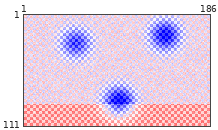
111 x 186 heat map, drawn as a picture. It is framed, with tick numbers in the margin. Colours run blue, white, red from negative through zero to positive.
There are three dips. The bottom part is higher, past a seam about 80% of the way down. Overall the values sit about 50% of the way up the scale.
